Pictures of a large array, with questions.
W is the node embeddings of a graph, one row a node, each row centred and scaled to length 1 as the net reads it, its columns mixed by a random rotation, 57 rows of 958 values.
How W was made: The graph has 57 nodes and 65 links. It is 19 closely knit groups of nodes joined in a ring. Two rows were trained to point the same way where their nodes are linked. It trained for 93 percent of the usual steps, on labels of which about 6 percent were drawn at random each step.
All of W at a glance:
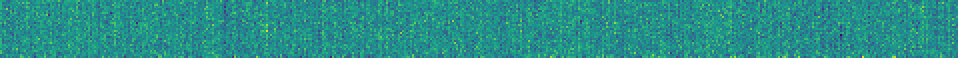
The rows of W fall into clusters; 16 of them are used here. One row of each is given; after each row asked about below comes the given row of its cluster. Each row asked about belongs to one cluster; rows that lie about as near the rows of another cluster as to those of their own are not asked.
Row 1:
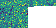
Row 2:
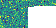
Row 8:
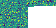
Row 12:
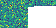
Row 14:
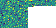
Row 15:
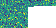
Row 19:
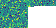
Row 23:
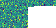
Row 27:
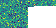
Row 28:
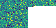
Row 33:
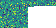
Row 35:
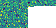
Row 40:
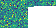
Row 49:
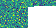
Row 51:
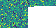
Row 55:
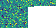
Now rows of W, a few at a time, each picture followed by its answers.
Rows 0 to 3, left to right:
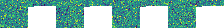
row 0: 49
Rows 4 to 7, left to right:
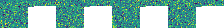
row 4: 33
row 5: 23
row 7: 14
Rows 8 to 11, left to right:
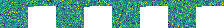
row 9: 12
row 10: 33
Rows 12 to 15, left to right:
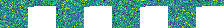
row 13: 14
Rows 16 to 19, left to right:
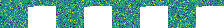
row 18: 23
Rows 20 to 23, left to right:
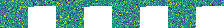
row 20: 49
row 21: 40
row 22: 27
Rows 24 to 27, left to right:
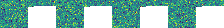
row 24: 40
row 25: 19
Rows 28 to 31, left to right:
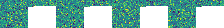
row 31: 15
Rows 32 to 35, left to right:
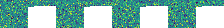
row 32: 27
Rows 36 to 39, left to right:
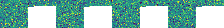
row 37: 28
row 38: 35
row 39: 2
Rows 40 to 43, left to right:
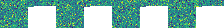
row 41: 51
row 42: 2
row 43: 19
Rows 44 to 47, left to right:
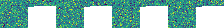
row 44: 8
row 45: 1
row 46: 8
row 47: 12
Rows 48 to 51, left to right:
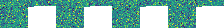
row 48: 1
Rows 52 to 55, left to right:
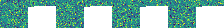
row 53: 51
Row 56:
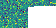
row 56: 55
